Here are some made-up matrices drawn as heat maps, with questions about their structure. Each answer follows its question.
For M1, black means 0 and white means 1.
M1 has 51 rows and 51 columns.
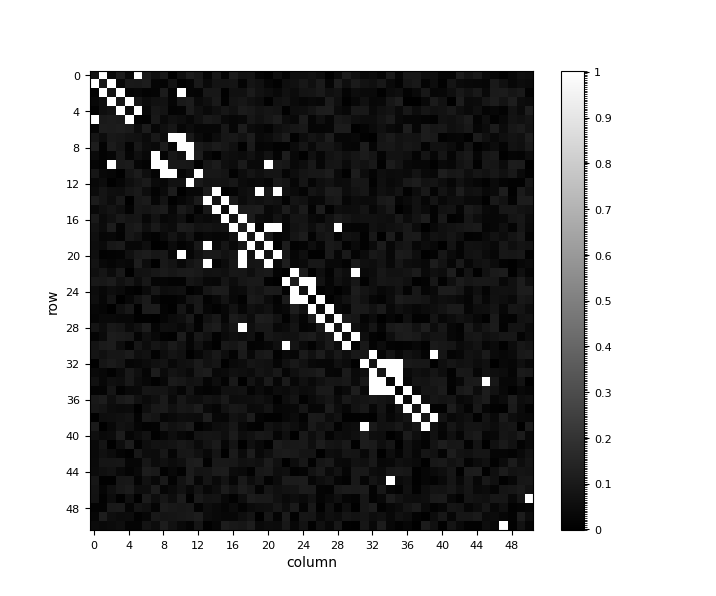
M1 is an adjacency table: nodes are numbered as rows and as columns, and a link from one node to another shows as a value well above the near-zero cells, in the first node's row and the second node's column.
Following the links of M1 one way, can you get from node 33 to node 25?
no
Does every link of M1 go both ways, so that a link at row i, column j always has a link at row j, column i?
yes
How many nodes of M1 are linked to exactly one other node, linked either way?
4
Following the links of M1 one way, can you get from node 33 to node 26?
no
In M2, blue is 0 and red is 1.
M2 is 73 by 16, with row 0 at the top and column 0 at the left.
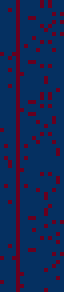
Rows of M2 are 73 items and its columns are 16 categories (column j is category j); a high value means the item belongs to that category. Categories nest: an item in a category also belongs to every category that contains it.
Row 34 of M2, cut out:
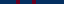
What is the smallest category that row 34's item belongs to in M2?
8
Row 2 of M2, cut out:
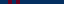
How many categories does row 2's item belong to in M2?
2
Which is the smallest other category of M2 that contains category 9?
13
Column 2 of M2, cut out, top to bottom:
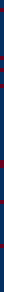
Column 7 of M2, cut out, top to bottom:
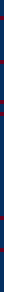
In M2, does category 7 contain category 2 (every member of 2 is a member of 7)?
no
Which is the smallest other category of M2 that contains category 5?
4
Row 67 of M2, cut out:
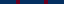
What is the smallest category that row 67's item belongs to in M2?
11
